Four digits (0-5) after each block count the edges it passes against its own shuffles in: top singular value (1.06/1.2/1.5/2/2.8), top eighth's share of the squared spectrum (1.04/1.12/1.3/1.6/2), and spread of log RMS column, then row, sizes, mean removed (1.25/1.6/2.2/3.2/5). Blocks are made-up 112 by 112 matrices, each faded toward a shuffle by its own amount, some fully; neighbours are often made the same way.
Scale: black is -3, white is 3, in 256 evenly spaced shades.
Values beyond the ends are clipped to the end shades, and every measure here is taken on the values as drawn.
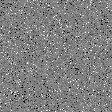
1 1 1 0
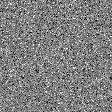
0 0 0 0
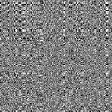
5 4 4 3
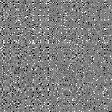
5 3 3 2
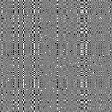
5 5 4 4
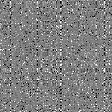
5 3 3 2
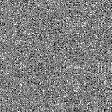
4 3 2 1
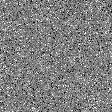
2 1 0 0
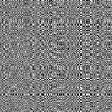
5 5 4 4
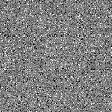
4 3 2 1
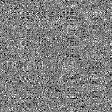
4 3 2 2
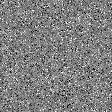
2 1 0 0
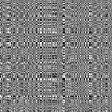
5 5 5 4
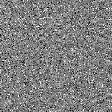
4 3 2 1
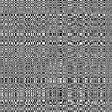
5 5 5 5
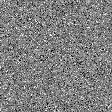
2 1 0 0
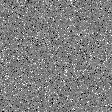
0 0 0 0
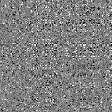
4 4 2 3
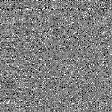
4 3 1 2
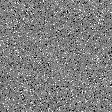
0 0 0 0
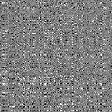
4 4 3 3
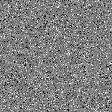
3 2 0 1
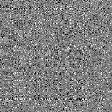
4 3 2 2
